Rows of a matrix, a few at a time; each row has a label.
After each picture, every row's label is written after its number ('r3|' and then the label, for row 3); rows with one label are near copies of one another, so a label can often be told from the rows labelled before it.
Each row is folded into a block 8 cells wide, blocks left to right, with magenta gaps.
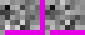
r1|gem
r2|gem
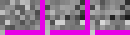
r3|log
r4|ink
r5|ink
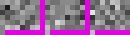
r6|gem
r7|ink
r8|log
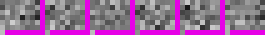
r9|ink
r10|gem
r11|log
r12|gem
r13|gem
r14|ink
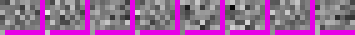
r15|log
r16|log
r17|ink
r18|log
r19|gem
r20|gem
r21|log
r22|ink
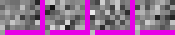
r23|ink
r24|gem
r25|log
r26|ink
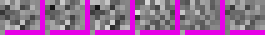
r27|gem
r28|gem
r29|gem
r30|log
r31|log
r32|gem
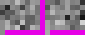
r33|gem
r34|ink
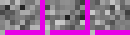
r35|gem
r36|ink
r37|log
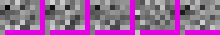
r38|gem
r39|gem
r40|gem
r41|log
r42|gem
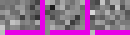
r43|ink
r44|gem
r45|log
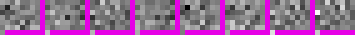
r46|gem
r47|ink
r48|log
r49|ink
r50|gem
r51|gem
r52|log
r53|log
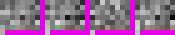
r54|ink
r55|ink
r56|log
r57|ink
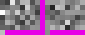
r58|log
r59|gem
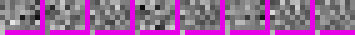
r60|ink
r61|gem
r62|log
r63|gem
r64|log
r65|ink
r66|log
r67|log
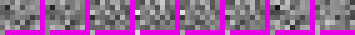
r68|gem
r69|gem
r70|log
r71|log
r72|log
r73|log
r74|gem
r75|ink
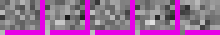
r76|log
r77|ink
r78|log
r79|ink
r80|gem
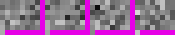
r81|ink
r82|ink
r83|gem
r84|log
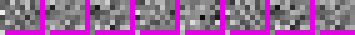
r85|log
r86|gem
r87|gem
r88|log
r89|ink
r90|log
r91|gem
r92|gem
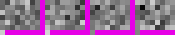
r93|log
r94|ink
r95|gem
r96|gem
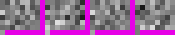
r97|log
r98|ink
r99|log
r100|gem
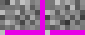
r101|log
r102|log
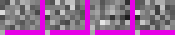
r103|log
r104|log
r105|ink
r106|log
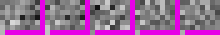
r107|ink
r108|ink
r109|gem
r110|log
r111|log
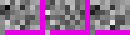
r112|gem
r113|log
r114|gem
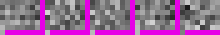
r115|ink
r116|log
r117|log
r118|ink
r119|gem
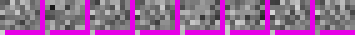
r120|log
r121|gem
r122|log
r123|log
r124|ink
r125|ink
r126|log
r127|log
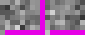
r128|gem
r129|ink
